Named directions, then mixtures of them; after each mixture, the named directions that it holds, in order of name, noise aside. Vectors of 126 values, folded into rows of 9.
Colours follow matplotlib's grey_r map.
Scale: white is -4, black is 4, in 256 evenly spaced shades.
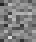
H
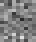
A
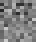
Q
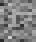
H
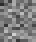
A, H, Q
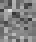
A, Q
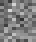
A, H, Q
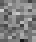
H, Q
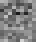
H, Q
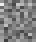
H, Q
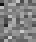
H, Q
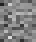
H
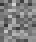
A, H, Q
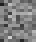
H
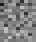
H, Q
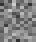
A, H, Q
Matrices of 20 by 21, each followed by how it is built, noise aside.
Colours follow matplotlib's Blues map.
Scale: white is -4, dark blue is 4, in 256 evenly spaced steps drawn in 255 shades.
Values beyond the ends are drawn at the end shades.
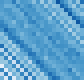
Toeplitz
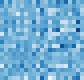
low rank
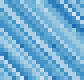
Toeplitz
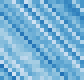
Toeplitz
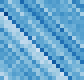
Toeplitz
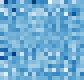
low rank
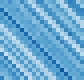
Toeplitz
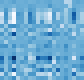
low rank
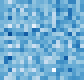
low rank
